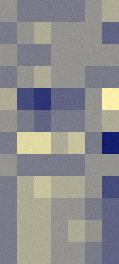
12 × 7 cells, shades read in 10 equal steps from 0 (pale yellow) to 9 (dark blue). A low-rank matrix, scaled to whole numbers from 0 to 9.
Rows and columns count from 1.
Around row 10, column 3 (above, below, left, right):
2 3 3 4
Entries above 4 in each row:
4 2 2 3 4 4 3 4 2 3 2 3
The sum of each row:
31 30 30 30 34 32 26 32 27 30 28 30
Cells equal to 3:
16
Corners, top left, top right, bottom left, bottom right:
4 3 5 6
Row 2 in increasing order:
3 4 4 4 4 5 6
